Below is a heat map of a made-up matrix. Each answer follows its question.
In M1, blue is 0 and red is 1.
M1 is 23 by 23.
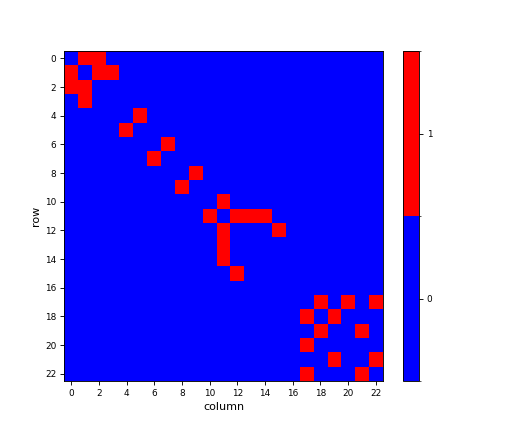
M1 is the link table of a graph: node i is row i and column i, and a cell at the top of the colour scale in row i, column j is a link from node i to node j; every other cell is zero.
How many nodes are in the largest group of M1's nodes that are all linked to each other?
3
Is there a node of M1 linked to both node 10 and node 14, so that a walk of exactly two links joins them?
yes
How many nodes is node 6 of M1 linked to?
1
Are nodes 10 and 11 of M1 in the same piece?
yes
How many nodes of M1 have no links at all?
1
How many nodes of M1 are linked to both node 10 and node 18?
0
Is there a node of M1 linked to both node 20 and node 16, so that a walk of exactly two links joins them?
no
